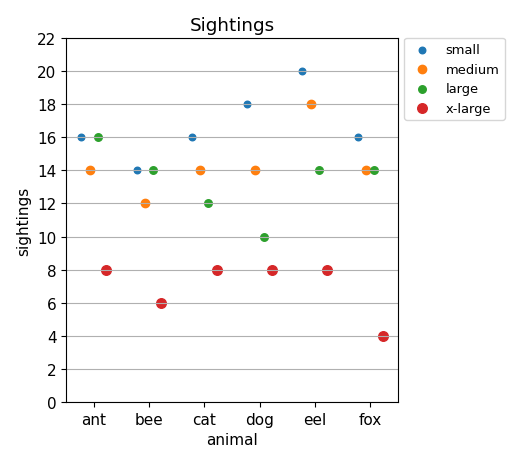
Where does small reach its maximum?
eel
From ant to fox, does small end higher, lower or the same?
the same
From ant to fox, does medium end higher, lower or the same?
the same
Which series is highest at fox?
small
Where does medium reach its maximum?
eel
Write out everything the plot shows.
Title: Sightings
x-axis: animal, ticks ant bee cat dog eel fox
y-axis: sightings, ticks 0 2 4 6 8 10 12 14 16 18 20 22
Legend: small, medium, large, x-large
Values:
small: 16 14 16 18 20 16
medium: 14 12 14 14 18 14
large: 16 14 12 10 14 14
x-large: 8 6 8 8 8 4
